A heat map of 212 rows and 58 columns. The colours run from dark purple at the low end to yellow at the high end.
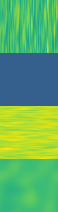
The table splits into 4 rows of 1 panel. Panel 1,1: high, streaked downward. Panel 2,1: low, flat. Panel 3,1: very high, streaked across, faint in contrast. Panel 4,1: high, smooth, faint in contrast.
